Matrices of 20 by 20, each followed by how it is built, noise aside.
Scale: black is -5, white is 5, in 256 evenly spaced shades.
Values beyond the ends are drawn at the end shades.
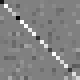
diagonal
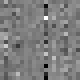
uneven columns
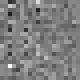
uneven columns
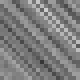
Toeplitz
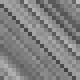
Toeplitz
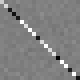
diagonal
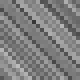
Toeplitz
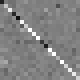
diagonal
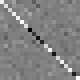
diagonal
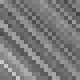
Toeplitz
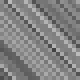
Toeplitz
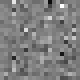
uneven columns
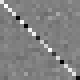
diagonal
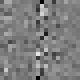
uneven columns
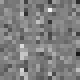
uneven columns
